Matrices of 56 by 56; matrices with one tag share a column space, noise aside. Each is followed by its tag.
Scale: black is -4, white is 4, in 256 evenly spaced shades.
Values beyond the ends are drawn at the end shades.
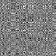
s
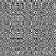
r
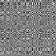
r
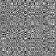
r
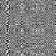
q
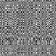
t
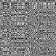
r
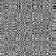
s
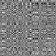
r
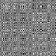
s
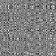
s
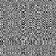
t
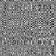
t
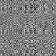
q
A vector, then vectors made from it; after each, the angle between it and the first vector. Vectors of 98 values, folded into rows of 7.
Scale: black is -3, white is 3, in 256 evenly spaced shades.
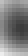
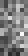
partly opposed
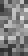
partly opposed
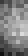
nearly opposite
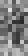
partly aligned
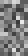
orthogonal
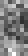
partly aligned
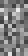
orthogonal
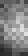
nearly opposite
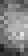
nearly opposite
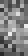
partly opposed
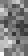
partly aligned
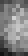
nearly opposite
